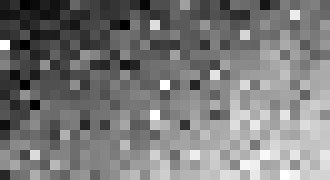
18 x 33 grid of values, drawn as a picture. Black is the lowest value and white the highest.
Overall the values sit about 50% of the way up the scale. There are no regular stripes. The grain is fine, like static. The bottom right is the ninth with the highest average. No row or column stands out. The top left is the ninth with the lowest average. The halves do not mirror each other. There is an overall slope up to the bottom right.
